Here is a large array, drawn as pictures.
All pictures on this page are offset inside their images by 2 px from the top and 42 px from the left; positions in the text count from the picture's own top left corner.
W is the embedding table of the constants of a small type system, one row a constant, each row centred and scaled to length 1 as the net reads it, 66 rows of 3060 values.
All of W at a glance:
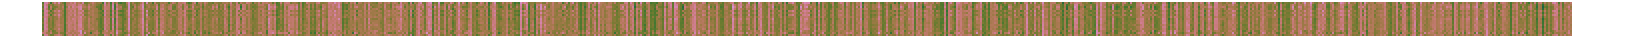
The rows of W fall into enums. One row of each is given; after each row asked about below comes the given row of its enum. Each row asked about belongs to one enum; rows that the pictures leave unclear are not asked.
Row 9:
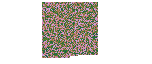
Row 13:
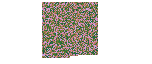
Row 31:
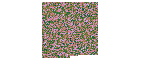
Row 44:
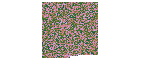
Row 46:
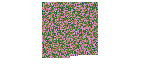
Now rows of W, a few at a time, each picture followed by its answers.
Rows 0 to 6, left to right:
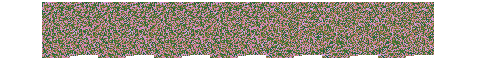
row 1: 46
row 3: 46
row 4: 9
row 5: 13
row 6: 13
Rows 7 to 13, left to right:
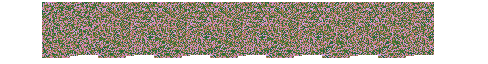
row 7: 46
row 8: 9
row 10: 9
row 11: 9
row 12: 13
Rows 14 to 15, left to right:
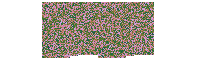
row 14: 44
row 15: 9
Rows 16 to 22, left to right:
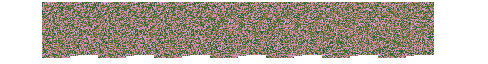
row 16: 46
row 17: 46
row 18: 46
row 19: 44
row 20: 44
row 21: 13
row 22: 9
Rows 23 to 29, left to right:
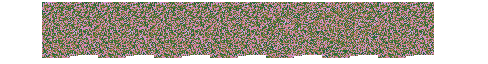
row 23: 46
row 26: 46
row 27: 44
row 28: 9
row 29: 46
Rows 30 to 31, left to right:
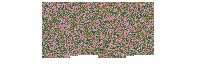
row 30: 44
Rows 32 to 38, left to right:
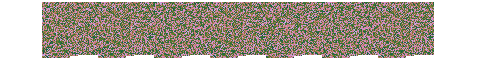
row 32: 13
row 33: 9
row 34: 46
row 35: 9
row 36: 44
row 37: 46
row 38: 9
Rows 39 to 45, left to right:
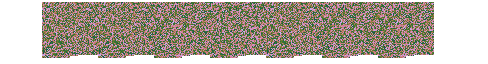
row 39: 13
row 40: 13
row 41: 44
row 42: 46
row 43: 13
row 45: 44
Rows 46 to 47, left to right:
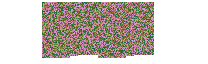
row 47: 9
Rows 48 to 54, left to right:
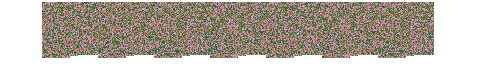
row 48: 46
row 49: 13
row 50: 9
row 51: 44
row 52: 46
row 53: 44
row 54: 9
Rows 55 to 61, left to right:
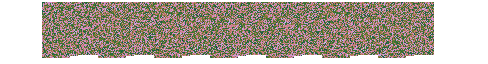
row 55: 46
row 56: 9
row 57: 31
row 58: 44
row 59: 44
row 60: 31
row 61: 13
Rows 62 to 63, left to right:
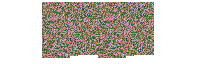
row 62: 31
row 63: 31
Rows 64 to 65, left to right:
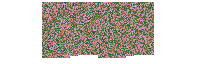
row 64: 44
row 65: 46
